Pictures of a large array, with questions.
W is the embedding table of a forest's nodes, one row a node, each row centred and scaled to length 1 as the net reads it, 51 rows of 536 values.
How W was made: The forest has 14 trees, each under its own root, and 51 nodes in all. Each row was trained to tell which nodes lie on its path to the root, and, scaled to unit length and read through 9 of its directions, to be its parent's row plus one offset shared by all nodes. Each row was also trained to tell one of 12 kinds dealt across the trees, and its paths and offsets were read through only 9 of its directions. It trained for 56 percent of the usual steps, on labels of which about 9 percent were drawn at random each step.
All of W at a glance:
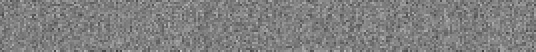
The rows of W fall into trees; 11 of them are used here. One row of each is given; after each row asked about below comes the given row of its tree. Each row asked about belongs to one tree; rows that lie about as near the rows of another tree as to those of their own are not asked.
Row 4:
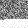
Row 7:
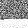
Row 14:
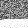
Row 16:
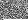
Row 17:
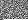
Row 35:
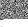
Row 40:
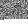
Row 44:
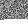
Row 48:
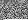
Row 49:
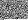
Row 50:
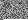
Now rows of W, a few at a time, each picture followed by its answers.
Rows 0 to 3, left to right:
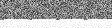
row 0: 40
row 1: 40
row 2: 50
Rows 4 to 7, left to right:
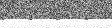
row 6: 50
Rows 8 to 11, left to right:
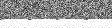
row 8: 14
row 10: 35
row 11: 40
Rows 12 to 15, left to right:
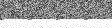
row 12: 16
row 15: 14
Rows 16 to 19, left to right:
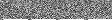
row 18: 17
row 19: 4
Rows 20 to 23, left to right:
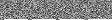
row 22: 17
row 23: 4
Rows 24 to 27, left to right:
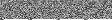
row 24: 35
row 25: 4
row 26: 48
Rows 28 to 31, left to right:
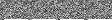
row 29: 48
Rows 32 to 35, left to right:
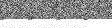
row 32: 7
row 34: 7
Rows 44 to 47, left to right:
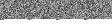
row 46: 17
